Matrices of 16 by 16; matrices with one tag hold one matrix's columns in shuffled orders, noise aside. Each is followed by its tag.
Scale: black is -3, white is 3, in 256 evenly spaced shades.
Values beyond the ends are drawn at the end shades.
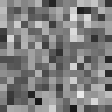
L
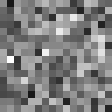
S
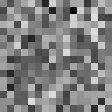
L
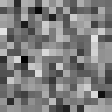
S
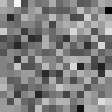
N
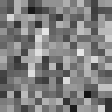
S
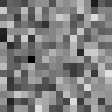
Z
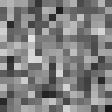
S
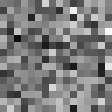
N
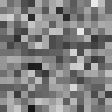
N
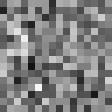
S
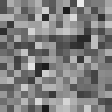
N
